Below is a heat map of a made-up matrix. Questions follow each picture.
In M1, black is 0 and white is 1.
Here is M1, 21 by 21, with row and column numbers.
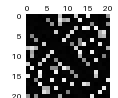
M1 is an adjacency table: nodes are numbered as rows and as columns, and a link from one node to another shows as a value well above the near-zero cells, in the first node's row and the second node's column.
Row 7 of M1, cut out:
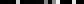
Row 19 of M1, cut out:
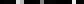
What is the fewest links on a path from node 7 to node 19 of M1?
2
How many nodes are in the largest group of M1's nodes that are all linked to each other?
3
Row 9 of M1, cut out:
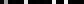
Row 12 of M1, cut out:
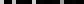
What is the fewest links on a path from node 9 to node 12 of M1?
3
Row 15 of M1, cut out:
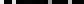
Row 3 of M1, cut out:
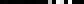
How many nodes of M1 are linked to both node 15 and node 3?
2
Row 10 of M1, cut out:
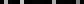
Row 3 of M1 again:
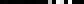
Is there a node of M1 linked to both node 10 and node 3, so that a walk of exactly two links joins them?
no
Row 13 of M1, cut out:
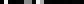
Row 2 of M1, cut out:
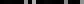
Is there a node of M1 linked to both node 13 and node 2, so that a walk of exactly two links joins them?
yes
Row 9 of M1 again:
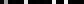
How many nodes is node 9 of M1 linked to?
4
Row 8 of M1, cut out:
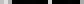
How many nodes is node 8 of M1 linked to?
5
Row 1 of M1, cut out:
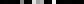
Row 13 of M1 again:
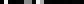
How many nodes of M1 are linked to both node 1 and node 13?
2
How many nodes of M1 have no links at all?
0
